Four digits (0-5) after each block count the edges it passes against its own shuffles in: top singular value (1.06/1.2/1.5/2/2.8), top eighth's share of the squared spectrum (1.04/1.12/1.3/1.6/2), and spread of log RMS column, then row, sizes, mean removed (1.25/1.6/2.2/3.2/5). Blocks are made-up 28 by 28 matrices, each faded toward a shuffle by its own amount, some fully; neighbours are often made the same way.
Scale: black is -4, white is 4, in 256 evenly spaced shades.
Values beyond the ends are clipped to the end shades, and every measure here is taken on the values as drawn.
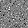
0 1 0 0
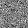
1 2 0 0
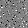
0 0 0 0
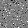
1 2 0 0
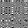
4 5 2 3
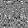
3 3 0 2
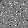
1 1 0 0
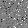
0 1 0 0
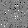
2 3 1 0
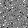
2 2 0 0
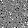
0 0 0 0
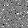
2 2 0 0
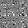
3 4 1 1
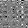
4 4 2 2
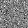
1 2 1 0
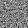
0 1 1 0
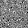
0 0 0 0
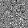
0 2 2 0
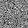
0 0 0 0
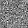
1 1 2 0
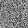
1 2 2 0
